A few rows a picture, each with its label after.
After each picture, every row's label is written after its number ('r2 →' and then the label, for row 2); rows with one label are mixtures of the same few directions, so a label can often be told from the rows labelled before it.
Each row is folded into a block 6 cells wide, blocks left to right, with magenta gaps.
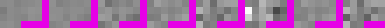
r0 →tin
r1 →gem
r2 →gem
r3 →gem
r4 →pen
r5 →tin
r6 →gem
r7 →pen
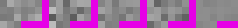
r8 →gem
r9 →pen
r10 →pen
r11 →gem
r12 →gem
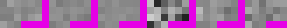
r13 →gem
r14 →gem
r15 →pen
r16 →gem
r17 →tin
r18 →pen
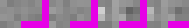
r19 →gem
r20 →pen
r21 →tin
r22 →tin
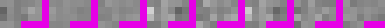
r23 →tin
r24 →tin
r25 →gem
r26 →tin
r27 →gem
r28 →tin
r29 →pen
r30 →gem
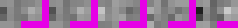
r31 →tin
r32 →tin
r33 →tin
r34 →pen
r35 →tin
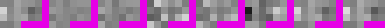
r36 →tin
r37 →pen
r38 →pen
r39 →gem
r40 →gem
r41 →tin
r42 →tin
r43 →tin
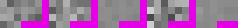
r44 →gem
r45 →pen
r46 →gem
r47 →pen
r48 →tin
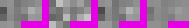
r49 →tin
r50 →gem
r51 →tin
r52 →tin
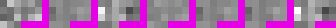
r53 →gem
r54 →tin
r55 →tin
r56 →gem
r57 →tin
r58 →tin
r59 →tin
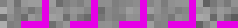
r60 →pen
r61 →gem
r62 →tin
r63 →pen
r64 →gem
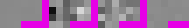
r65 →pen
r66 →tin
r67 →pen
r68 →pen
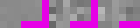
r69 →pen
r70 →pen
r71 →tin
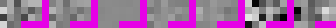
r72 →pen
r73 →pen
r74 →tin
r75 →pen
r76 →tin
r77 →gem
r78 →tin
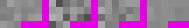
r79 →gem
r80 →gem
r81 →pen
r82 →tin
